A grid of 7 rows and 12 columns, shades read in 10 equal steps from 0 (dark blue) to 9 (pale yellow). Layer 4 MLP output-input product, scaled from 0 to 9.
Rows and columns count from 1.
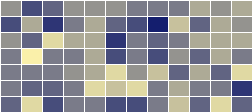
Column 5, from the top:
5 6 6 6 6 8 4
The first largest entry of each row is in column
10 9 3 2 6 5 2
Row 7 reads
3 8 2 4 4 2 2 4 7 3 8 3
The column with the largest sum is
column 5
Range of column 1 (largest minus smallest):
3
